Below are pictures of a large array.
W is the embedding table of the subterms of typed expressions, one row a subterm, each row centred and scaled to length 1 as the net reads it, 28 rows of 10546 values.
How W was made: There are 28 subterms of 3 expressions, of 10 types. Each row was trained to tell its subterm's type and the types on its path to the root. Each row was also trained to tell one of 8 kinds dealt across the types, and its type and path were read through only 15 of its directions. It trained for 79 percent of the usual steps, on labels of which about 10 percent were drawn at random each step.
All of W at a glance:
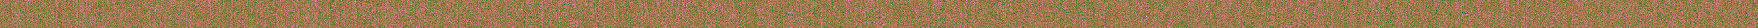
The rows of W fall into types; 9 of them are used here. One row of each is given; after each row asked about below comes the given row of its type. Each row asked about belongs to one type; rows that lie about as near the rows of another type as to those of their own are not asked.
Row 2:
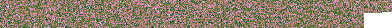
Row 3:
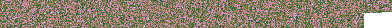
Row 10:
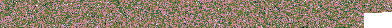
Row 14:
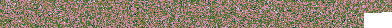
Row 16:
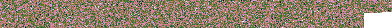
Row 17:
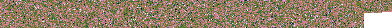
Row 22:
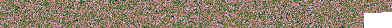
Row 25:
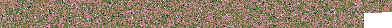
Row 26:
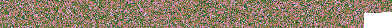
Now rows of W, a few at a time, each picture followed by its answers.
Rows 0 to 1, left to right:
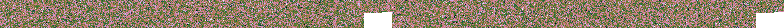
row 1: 17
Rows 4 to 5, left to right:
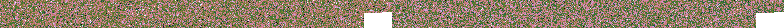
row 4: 25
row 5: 3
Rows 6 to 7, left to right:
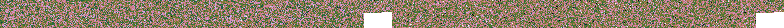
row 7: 26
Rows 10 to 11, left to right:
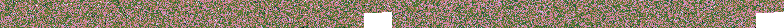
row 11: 22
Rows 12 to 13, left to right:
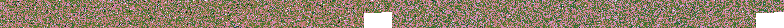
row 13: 16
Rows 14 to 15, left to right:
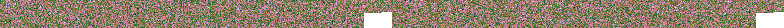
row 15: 3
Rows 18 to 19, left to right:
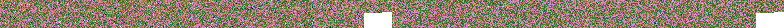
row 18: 3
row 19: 10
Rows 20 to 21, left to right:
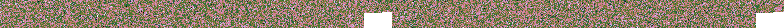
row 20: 26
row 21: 25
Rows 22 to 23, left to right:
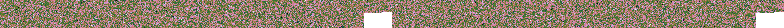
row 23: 2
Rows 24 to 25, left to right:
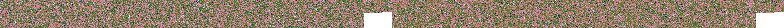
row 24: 16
